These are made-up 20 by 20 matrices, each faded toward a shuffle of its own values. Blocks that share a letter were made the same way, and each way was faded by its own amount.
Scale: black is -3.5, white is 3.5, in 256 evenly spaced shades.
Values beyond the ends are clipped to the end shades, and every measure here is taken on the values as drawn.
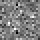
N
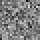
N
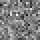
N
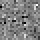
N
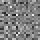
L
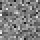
N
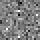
N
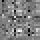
L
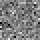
N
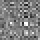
L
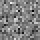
N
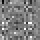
L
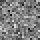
N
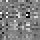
L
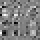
L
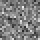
N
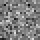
N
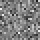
N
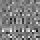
L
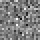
N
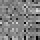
L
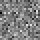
N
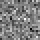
N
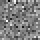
N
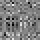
L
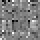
L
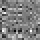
L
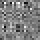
L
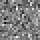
N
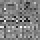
L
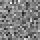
N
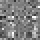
L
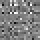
L
